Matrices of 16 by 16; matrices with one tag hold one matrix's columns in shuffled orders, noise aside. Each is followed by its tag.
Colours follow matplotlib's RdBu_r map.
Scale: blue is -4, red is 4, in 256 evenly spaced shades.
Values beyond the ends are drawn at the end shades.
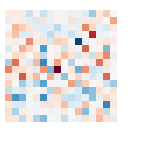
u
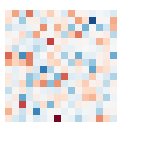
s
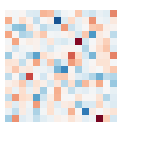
s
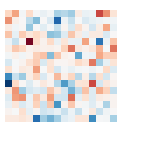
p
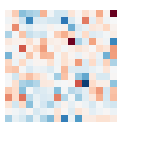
p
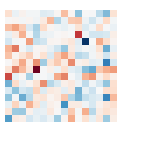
u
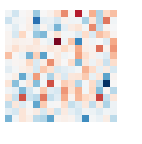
p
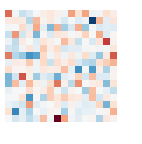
s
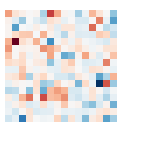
p
